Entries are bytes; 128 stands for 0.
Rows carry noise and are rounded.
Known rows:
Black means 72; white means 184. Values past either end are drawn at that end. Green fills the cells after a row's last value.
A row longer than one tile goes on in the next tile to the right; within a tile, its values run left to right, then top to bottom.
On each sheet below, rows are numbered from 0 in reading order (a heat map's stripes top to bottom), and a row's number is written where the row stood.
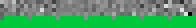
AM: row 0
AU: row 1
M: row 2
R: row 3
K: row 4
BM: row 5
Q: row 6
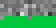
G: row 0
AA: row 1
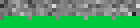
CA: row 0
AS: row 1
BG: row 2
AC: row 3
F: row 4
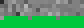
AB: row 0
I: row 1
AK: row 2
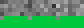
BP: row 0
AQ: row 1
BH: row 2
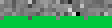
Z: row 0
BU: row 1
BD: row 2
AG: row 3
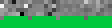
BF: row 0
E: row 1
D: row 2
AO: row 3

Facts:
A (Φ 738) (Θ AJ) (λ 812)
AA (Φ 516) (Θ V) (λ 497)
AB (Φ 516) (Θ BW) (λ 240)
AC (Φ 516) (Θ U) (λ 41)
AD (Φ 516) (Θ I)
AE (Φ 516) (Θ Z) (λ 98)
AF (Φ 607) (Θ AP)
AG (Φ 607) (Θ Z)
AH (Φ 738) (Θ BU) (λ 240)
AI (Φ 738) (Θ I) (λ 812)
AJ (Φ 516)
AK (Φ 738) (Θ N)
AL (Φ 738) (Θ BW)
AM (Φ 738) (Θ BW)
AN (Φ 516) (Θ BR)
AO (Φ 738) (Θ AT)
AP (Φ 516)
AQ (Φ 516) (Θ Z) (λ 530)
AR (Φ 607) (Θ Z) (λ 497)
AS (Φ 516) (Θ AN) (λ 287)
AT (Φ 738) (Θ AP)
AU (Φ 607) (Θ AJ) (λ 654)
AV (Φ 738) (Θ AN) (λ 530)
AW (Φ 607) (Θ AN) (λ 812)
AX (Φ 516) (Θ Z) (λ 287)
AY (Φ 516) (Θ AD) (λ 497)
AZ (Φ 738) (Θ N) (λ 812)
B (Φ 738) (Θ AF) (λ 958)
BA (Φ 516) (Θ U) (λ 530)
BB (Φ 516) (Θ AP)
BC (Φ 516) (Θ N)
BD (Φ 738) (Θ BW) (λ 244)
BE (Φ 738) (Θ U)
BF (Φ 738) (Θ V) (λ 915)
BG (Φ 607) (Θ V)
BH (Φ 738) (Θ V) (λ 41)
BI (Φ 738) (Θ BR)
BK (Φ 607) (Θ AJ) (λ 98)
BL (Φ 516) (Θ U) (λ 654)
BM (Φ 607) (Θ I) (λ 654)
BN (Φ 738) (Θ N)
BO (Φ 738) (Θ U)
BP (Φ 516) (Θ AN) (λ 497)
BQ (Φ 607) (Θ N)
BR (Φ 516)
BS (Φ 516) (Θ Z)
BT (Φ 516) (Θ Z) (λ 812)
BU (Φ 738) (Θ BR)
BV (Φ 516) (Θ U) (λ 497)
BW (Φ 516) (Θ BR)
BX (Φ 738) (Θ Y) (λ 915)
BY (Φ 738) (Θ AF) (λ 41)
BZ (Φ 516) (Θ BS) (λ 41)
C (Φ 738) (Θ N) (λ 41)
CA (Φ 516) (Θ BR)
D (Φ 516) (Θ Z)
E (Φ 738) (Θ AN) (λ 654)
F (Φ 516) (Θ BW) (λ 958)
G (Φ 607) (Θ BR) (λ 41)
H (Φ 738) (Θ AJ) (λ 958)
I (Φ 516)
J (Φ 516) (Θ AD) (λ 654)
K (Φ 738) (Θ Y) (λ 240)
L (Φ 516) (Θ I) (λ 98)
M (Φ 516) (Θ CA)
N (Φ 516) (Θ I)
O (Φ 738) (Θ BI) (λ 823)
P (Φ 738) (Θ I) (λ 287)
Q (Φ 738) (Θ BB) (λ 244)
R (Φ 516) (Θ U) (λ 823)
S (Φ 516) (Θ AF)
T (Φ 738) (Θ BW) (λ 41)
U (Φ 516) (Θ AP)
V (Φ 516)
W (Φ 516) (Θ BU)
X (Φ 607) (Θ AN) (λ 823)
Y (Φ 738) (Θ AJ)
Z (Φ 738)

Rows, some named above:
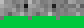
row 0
Y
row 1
Y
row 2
AP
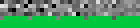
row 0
AZ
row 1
AW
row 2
BD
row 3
BW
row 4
BU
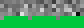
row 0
G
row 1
AU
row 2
H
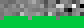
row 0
AF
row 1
BQ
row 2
AI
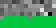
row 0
AR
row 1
BD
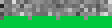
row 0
BW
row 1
K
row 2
AX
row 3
L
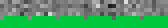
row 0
BL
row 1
X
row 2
BS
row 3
AV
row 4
BW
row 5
Z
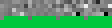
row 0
AJ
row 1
AT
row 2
B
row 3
BF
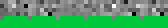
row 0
AV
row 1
BX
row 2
S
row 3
N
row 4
BF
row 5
BX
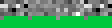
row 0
A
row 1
O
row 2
BK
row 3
A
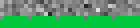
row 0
C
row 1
H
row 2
AH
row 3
P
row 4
V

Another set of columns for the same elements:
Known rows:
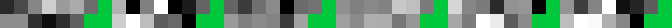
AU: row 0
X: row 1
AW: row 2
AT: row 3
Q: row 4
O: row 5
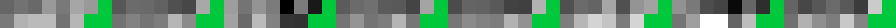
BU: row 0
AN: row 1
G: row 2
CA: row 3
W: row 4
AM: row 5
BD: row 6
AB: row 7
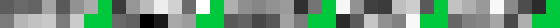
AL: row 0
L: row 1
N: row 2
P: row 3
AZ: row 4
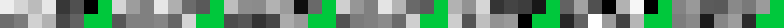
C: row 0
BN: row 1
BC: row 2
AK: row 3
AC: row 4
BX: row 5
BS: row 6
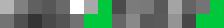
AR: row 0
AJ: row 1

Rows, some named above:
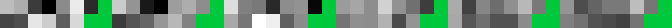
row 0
BF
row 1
AX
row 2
Q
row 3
AI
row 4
AF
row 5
BG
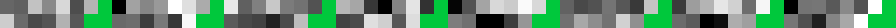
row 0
BL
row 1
H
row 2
BQ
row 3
BF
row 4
BK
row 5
AB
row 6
L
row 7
F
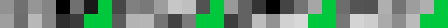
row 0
G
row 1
Y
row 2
AS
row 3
AH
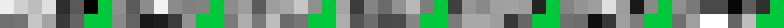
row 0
C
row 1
BM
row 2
Z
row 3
AF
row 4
A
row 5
J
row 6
BD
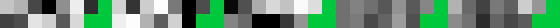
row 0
BF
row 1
R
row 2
BK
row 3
V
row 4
AG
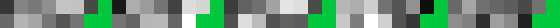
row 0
Y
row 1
AV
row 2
K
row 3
BY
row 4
BT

